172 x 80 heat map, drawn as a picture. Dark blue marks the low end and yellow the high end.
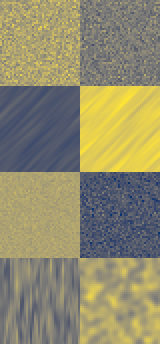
It is made of 4 by 2 panels. Panel 1,1: high, fine-grained. Panel 1,2: middling, fine-grained. Panel 2,1: low, slanting up to the right, faint in contrast. Panel 2,2: very high, slanting up to the right, faint in contrast. Panel 3,1: high, fine-grained, faint in contrast. Panel 3,2: low, fine-grained. Panel 4,1: middling, streaked downward. Panel 4,2: high, blotchy.
